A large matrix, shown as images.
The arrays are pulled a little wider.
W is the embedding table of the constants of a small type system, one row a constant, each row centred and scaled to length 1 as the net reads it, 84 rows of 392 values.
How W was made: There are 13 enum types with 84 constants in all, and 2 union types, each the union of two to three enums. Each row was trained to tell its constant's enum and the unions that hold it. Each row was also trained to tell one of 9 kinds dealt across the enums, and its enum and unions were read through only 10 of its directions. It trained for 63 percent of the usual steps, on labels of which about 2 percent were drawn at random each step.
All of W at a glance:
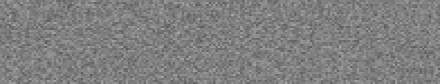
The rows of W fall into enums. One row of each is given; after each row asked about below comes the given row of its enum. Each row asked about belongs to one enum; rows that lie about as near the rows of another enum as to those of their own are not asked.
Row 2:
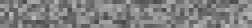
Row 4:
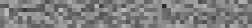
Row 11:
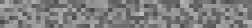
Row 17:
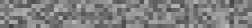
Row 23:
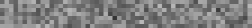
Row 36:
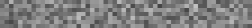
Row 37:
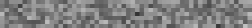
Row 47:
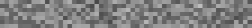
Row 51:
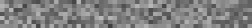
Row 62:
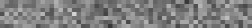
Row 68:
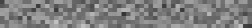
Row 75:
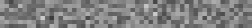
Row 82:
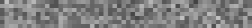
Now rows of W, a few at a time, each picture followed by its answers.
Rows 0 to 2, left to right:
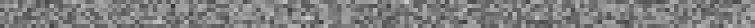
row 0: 2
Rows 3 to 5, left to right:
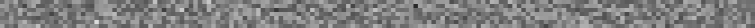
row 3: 2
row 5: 11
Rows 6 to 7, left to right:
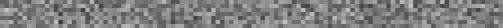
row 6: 75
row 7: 68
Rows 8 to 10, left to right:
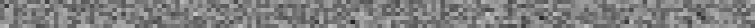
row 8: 23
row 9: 75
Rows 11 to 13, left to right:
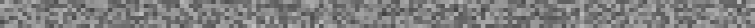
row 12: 47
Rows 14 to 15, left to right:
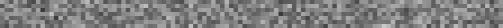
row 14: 11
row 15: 51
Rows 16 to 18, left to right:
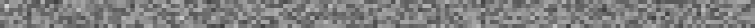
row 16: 4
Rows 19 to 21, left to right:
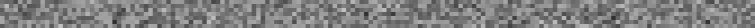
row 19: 75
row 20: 62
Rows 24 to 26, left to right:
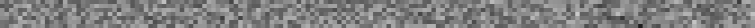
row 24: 36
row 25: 36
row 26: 47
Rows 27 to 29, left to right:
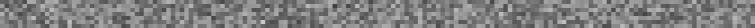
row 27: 75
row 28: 75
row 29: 75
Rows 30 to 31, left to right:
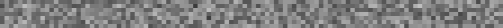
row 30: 82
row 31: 4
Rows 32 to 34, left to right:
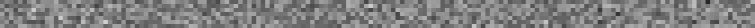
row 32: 23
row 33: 2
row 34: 36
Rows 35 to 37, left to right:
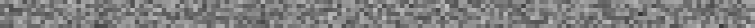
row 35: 4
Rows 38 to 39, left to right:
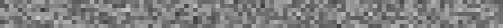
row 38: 11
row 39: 2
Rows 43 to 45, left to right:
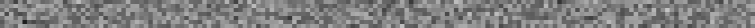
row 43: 82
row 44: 82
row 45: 75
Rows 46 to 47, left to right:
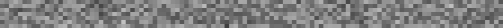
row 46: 4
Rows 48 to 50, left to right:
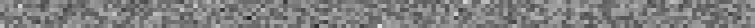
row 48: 11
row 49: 36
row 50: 47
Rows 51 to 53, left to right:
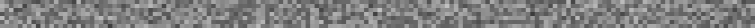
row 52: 23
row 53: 51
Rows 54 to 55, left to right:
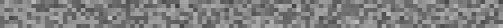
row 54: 11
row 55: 23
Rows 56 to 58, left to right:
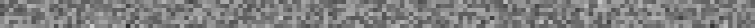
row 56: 23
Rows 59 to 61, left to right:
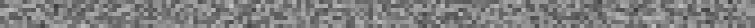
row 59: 68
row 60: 36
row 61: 4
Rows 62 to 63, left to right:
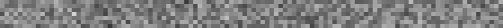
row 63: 36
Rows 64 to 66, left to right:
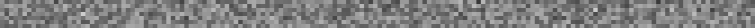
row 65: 62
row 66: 82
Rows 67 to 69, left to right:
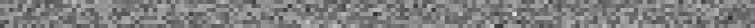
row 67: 2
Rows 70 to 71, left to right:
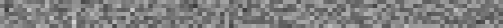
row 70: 37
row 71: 47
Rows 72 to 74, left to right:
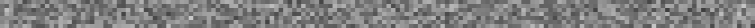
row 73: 82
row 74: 2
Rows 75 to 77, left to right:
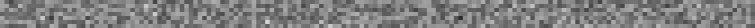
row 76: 37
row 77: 36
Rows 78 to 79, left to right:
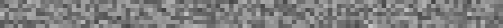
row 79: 4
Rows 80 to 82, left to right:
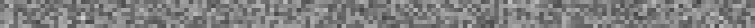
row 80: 23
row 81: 23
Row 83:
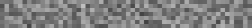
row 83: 82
